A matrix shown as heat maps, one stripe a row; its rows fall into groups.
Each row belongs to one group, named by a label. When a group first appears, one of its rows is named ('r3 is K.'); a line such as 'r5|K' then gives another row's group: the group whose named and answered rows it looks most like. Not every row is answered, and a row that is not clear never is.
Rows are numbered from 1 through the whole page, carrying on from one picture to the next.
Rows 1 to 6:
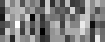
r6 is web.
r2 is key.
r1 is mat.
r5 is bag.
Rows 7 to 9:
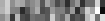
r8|web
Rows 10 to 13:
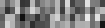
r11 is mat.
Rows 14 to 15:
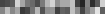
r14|key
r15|web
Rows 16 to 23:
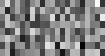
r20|mat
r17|mat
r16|web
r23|web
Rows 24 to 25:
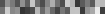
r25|web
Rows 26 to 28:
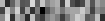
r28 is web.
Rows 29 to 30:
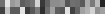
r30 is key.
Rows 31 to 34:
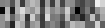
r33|key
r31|mat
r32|key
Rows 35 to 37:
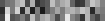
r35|key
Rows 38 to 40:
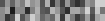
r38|mat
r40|mat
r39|web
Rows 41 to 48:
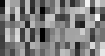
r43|web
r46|bag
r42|bag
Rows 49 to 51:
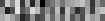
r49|bag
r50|mat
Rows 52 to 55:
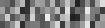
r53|mat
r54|key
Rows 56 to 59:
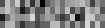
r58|key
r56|bag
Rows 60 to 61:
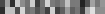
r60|key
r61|key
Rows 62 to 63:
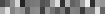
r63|web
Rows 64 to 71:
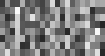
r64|key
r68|web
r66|mat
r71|web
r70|mat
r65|bag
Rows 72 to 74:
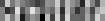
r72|key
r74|mat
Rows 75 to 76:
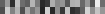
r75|web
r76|mat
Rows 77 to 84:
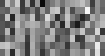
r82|key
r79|key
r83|web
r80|mat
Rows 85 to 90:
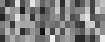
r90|key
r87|bag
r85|mat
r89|mat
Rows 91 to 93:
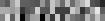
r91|bag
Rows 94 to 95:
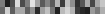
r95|key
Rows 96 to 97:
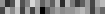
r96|mat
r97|bag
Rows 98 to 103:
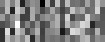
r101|bag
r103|bag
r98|mat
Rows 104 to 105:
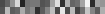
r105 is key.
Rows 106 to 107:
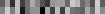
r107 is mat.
